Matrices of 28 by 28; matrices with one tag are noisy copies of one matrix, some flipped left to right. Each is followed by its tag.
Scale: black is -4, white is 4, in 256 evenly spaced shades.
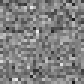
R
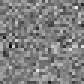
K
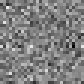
K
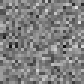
K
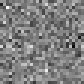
K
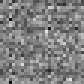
R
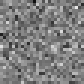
K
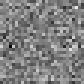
K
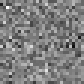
K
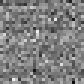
R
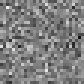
K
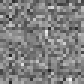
R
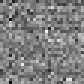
R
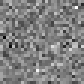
K
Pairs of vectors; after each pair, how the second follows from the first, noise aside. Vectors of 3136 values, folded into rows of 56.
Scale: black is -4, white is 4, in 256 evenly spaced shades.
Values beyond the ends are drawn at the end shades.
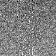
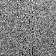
negated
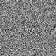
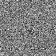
sign-scrambled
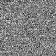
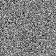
sign-scrambled
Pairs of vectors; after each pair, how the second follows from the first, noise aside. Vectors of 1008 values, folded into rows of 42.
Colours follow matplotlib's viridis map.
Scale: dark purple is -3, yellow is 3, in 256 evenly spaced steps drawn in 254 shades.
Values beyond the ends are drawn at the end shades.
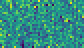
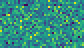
shuffled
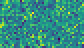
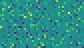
partly zeroed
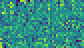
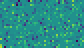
partly zeroed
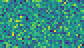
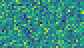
shuffled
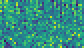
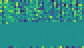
partly zeroed
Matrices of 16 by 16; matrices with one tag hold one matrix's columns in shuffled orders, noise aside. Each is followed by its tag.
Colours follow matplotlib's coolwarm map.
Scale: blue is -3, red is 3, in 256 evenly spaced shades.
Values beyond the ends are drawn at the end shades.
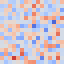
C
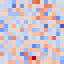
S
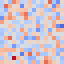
S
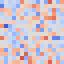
S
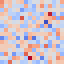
C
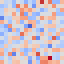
S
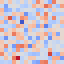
C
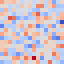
C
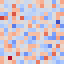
C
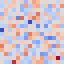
C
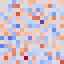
C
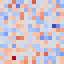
S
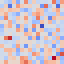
S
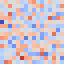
C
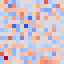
S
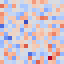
C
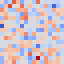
S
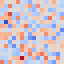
C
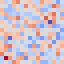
C
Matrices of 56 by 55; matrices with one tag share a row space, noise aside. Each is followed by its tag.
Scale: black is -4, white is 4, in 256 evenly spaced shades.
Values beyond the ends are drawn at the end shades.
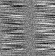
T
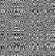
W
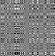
W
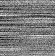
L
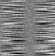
T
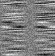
T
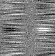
T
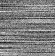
L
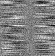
T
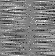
T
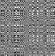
W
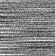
L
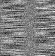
T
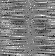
T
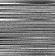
L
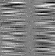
T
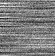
L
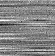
L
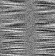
T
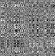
W
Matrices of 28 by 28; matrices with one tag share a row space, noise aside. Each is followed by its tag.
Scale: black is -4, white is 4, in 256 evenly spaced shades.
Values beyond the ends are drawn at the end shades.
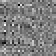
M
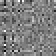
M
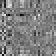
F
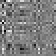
F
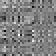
M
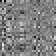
F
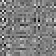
F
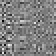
F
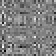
F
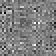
F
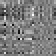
M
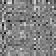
F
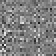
F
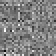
M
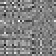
M
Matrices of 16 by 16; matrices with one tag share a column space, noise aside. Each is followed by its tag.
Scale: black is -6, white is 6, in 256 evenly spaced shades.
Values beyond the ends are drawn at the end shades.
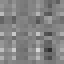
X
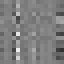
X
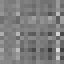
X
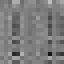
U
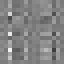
X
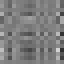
X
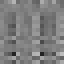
U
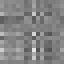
X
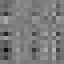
X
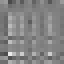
U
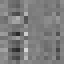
X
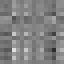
X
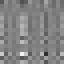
U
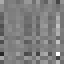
U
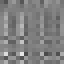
U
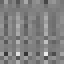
U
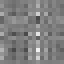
X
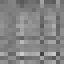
U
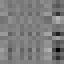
X
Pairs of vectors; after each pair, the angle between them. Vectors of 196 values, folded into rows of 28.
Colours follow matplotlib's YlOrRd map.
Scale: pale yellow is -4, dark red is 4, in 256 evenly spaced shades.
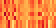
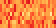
partly aligned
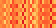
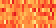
partly aligned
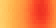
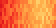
nearly opposite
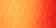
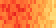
nearly opposite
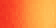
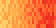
nearly opposite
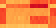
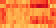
nearly parallel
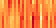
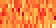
orthogonal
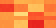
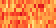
partly opposed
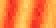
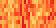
partly opposed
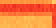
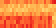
nearly opposite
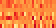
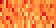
partly aligned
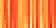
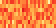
orthogonal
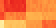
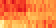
nearly parallel
